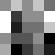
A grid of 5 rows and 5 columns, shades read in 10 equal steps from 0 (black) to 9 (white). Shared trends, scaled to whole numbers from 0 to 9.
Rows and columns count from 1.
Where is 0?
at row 4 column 5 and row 5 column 2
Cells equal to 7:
3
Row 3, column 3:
4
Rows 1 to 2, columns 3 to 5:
5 7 4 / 5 5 9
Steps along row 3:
down up same up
